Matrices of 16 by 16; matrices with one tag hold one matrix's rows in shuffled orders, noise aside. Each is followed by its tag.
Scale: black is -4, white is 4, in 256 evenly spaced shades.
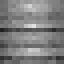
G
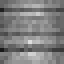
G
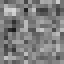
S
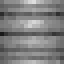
G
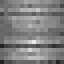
G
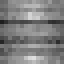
G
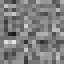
S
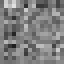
S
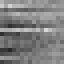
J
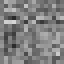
S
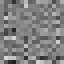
S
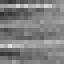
J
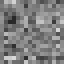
S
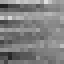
J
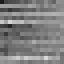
J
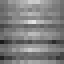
G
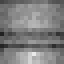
G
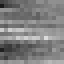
J
